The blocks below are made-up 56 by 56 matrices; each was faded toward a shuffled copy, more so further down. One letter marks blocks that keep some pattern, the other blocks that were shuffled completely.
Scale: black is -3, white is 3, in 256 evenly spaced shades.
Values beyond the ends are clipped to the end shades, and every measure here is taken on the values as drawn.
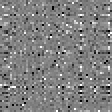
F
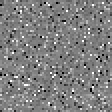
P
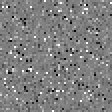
P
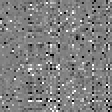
F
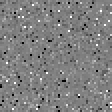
P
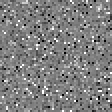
P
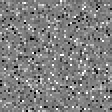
P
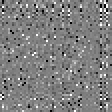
F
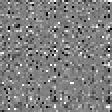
F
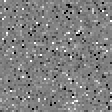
P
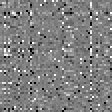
F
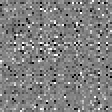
F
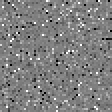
P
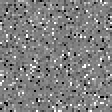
P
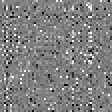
F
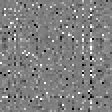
F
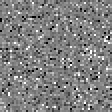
P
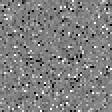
P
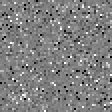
P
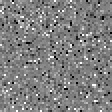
P
